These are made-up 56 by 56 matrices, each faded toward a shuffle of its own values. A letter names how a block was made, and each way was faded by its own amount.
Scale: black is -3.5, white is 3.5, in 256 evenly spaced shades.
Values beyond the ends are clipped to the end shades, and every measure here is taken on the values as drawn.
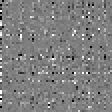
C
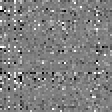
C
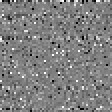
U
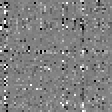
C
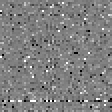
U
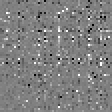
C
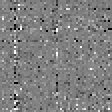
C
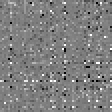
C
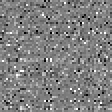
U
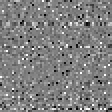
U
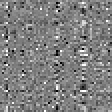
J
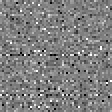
U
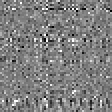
J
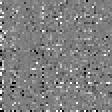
C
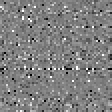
U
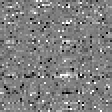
U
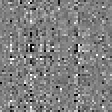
J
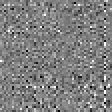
J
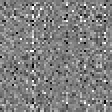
J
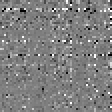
C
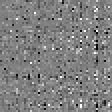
C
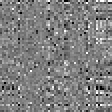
J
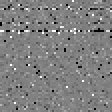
U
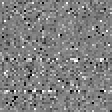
U
